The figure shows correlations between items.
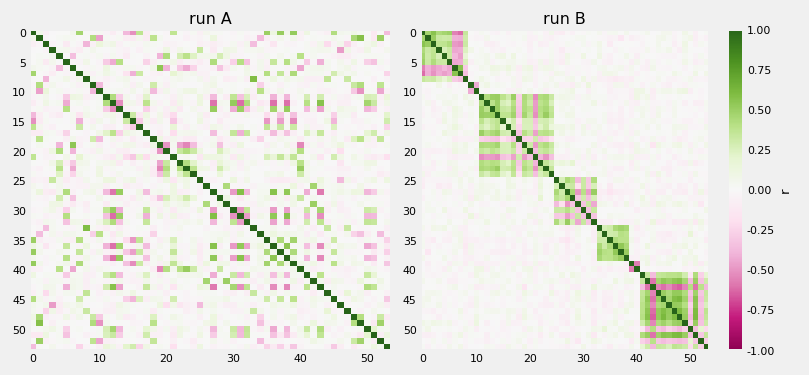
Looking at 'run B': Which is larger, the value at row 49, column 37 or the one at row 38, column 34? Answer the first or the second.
the second
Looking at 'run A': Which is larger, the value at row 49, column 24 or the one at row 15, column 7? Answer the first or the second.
the first
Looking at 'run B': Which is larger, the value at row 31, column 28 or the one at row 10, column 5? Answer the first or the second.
the second
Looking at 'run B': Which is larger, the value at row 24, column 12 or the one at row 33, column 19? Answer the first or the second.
the first
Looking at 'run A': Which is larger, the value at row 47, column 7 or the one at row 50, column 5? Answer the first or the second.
the first
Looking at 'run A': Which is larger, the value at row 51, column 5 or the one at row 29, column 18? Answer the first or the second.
the second
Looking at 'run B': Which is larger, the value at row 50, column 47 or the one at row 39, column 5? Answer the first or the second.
the second
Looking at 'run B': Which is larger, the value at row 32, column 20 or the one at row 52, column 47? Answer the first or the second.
the first
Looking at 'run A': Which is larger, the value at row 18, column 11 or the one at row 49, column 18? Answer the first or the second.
the second
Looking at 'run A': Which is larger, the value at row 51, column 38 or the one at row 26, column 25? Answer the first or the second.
the second
